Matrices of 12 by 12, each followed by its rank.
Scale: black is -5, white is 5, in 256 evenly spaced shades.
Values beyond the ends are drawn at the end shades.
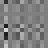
one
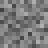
full rank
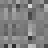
two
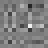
two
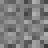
two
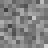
full rank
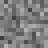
full rank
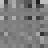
two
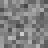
full rank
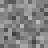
full rank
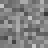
full rank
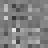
two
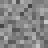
full rank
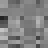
two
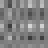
one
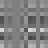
one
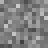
full rank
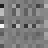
two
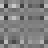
one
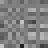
two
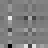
one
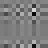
one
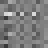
two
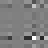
one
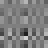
one
